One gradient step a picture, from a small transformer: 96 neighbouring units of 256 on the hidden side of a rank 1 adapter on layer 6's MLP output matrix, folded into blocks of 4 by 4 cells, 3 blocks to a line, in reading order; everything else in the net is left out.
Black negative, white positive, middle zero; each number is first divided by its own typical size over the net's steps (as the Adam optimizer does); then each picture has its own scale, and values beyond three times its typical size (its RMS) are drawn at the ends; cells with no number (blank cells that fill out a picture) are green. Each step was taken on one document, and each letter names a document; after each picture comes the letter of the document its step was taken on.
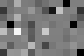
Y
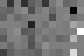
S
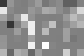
Y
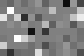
Y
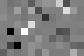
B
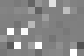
B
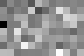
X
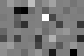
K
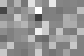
X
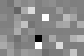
K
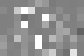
K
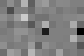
S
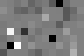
B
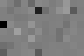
S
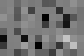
K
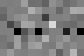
S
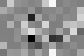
X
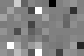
S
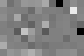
S
